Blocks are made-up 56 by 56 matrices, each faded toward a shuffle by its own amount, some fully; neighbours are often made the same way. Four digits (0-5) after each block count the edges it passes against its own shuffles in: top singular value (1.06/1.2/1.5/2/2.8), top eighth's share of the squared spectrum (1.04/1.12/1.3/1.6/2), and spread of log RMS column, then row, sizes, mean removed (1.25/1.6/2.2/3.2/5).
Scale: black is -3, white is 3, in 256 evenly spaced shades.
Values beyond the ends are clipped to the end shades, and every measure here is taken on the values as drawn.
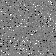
2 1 0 0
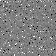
2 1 0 0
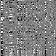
4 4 3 2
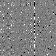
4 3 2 0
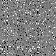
3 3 2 0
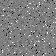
0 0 0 0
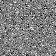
0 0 0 1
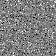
0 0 0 0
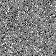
1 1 0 0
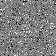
0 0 0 0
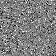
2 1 0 0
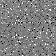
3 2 0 1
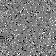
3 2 0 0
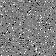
2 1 0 0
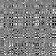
5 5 3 3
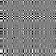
5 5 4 4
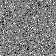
0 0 0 0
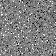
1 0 0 0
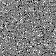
0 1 0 0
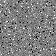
0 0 0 0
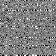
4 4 0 3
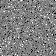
1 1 0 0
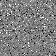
1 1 0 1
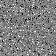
1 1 0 0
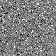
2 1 0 0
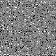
3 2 0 1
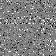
3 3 0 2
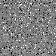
3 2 0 1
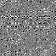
4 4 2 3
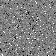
0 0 0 0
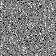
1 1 0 0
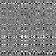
5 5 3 4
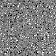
3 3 1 1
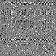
4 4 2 2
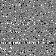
3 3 0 2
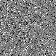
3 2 0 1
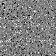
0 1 0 0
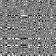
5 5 2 3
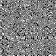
4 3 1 2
